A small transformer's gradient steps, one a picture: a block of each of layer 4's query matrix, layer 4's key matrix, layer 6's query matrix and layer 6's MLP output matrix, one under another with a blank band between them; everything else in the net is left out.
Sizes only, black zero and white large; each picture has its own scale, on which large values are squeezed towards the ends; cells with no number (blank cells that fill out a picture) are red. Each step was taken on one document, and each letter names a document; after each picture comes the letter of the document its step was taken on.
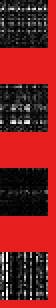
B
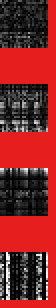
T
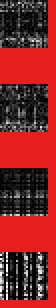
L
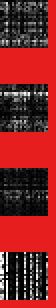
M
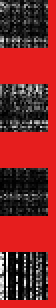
M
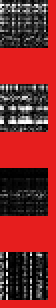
L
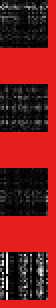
B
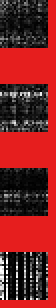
M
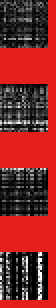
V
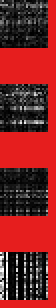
M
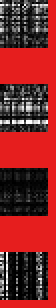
L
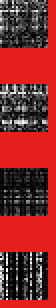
L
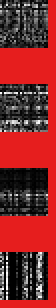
L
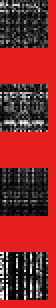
M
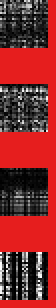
V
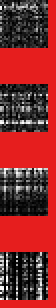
L
